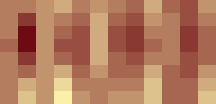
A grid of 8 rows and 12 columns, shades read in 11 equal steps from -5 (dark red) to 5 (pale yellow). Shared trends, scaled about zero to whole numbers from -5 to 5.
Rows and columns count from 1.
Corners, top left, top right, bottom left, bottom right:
0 1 0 3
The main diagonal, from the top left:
0 -3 1 -2 -2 1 0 1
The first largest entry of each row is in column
4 6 6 6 6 4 4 4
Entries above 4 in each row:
0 0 0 0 0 0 0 1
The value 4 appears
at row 7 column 4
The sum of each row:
3 -5 -14 -17 -9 0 10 16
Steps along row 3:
down up down down up down down up same down up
